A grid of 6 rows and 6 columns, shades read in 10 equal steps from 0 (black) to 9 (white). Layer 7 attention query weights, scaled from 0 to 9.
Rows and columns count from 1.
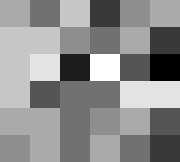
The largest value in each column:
7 8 7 9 8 8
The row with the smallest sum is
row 6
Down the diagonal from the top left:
6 7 1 4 6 2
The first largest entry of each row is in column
3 1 4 5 1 2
